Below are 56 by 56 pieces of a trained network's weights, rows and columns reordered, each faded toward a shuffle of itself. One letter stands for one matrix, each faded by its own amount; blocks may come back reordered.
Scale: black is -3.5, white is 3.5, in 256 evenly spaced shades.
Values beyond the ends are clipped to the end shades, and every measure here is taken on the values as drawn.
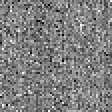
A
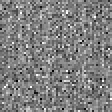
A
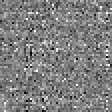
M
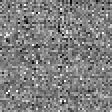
M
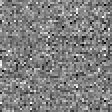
M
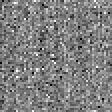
A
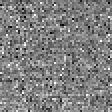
M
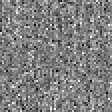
A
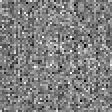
A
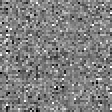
M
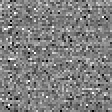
M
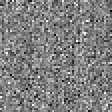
A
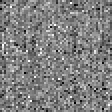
A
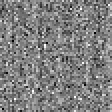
A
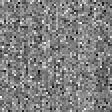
A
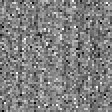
A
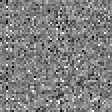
M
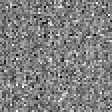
A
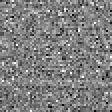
M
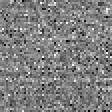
M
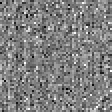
A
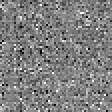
M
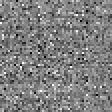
M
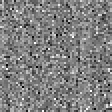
A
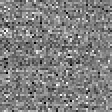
M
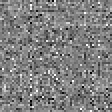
M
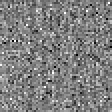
A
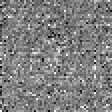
M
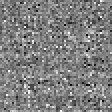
M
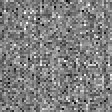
A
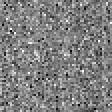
A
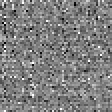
M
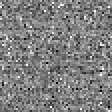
M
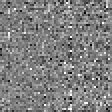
M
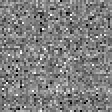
M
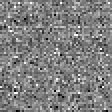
M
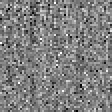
A
